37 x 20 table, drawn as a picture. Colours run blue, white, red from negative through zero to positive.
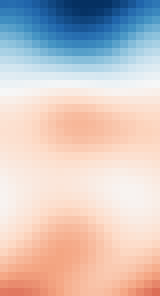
Ninth with the lowest average: top middle. Slope: up to the bottom. Histogram: skewed, a long tail of low values. Lone odd cells: none. Grain: smooth.
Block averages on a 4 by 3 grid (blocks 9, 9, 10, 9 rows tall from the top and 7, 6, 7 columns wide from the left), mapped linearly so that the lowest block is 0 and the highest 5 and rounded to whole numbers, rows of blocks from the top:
101 | 444 | 444 | 555
